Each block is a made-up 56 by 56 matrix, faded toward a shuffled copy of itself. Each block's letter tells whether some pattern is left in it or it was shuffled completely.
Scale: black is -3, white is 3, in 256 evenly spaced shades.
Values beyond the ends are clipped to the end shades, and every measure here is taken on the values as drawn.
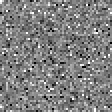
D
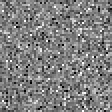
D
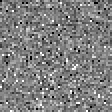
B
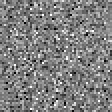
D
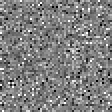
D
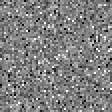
B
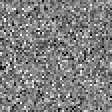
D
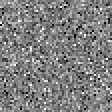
B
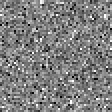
B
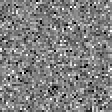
B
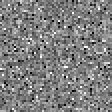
B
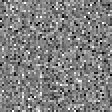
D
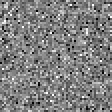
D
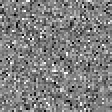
D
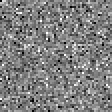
B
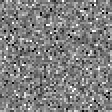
D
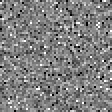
B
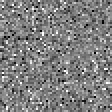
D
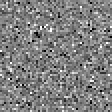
D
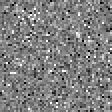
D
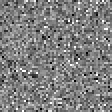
B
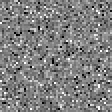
B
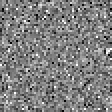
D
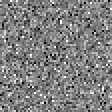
D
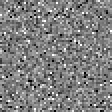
B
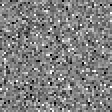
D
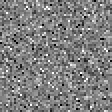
B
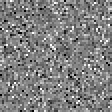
B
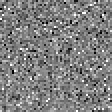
B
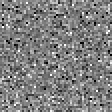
D
